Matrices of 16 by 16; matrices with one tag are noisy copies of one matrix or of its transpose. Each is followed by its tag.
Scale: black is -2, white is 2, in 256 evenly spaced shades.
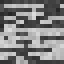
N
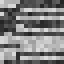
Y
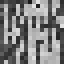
N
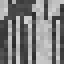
Y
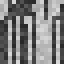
Y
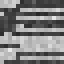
Y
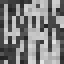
N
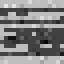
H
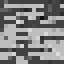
N
